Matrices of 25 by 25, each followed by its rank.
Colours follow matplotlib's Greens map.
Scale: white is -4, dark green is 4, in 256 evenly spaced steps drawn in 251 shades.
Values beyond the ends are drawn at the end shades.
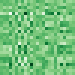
three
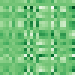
two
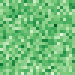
full rank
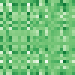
two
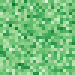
full rank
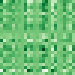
two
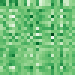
three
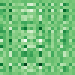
two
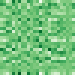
three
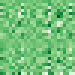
three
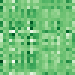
three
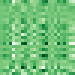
two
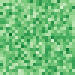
full rank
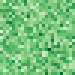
full rank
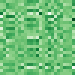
three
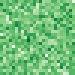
full rank
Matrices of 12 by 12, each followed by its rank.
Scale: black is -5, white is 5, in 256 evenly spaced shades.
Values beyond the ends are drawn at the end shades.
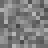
full rank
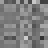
two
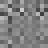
two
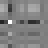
one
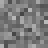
full rank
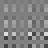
one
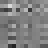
two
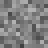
full rank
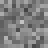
full rank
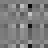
one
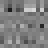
two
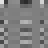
one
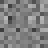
two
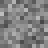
full rank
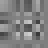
one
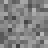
full rank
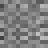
two
